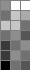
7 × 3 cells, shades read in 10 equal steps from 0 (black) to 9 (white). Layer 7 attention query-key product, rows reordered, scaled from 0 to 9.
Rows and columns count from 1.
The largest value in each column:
7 9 9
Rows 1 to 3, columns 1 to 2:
5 9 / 4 7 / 7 7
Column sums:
24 41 34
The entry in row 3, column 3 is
4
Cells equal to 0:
1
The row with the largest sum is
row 1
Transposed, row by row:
5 4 7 4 2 2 0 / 9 7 7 5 4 5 4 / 9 6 4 3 5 4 3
